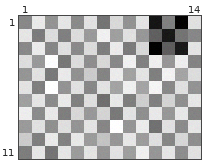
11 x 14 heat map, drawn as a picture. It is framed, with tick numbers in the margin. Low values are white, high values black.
Average level on the scale: 30%. Ninth with the highest average: top right. Grain: checkered. Odd patch: higher, in the top right.
